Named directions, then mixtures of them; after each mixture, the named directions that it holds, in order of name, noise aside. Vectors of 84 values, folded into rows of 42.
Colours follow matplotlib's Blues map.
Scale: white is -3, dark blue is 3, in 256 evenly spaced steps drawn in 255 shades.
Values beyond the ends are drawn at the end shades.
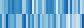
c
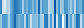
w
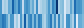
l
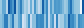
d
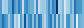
l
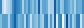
w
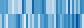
c, l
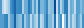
c, w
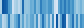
l, w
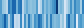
d, l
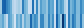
c, w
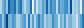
c, d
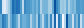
l, w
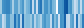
c, l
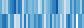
d, l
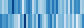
c, l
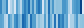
d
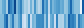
d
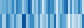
c, d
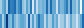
c, d
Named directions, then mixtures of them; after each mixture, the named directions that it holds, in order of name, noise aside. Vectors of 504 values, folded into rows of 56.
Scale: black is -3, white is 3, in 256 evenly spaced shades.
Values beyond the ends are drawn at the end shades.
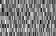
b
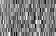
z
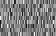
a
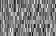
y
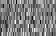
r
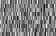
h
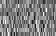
b, z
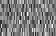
a, b, r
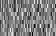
y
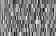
h, y, z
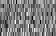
r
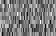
b, h, r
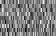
b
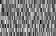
b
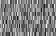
h
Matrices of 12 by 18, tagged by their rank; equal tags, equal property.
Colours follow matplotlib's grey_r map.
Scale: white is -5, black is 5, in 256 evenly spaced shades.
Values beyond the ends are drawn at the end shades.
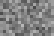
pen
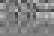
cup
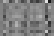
cup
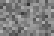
pen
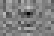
cup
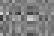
cup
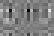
cup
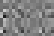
cup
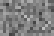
pen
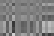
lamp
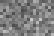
pen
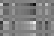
lamp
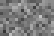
pen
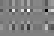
lamp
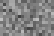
pen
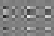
lamp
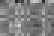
cup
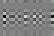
lamp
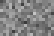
pen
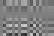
lamp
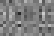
cup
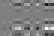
lamp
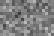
pen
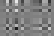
lamp
